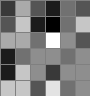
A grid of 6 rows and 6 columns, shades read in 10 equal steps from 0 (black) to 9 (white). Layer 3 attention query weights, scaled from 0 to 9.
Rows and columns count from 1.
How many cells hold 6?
3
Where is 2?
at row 1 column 1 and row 5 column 4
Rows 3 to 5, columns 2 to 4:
6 4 9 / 4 5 5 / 7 5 2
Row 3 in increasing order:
3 4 5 6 6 9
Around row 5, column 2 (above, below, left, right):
4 7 1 5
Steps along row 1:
up down down up down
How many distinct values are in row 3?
5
